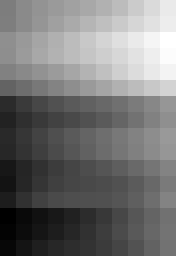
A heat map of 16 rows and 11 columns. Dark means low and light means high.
The ninth with the highest average is the top right. The field climbs toward the top right. The grain runs across in streaks. The bottom left is the ninth with the lowest average. There are no lone odd cells.
